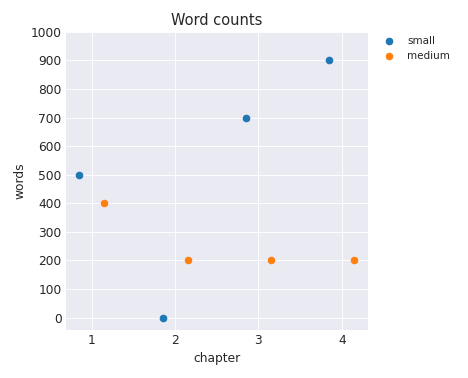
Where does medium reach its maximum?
1
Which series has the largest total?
small
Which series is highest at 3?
small
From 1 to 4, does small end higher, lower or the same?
higher
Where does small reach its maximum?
4
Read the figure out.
Title: Word counts
x-axis: chapter, ticks 1 2 3 4
y-axis: words, ticks 0 100 200 300 400 500 600 700 800 900 1000
Legend: small, medium
Values:
small: 500 0 700 900
medium: 400 200 200 200
